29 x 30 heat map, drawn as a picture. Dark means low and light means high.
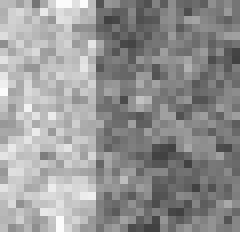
Stripes: none. Seam: vertical, 40% of the way across, the left part higher. Grain: blotchy.
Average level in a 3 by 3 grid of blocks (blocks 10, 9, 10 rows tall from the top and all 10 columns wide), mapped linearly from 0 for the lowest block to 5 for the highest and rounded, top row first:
511 | 521 | 510
